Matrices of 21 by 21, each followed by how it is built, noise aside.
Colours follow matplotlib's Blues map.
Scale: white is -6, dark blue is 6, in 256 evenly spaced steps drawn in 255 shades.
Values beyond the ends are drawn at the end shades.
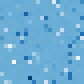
sparse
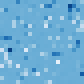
sparse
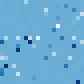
sparse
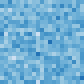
noise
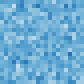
noise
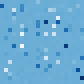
sparse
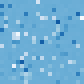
sparse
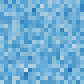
noise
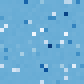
sparse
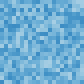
noise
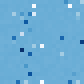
sparse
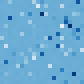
sparse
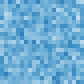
noise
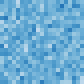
noise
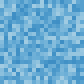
noise
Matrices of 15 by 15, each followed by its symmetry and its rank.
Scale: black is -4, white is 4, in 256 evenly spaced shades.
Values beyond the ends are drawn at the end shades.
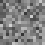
neither, full rank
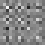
symmetric, rank three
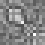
symmetric, rank three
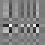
neither, rank one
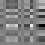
neither, rank one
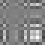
symmetric, rank one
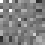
symmetric, rank three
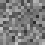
neither, full rank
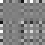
symmetric, rank one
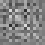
symmetric, rank three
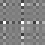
symmetric, rank one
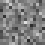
neither, full rank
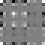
symmetric, rank one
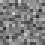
neither, full rank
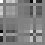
symmetric, rank one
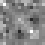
symmetric, rank three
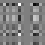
neither, rank one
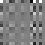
neither, rank one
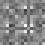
symmetric, rank three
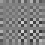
symmetric, rank one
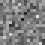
neither, full rank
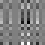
neither, rank one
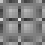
symmetric, rank one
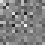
symmetric, rank three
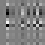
neither, rank one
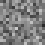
neither, full rank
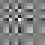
symmetric, rank one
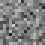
neither, full rank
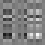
neither, rank one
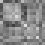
symmetric, rank three
